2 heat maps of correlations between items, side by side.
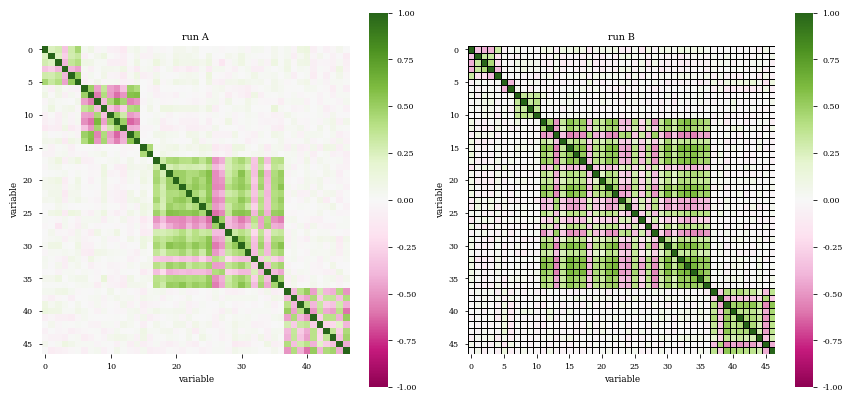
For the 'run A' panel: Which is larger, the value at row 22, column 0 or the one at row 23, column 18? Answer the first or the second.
the second
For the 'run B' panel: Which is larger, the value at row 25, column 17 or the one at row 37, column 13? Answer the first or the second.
the first
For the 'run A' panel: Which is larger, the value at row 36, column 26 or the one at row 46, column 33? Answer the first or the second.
the second
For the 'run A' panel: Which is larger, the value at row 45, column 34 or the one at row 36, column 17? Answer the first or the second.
the second
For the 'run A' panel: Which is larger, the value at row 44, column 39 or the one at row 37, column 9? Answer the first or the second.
the second
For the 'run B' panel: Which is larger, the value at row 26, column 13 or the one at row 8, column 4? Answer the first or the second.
the first
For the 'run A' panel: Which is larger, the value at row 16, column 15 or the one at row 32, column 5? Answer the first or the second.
the first
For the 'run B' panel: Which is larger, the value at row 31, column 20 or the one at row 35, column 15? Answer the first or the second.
the second
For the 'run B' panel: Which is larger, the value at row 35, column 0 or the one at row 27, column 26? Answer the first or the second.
the first
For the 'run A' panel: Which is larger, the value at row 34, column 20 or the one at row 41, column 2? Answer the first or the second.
the second
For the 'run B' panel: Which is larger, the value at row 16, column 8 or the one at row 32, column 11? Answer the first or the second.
the second
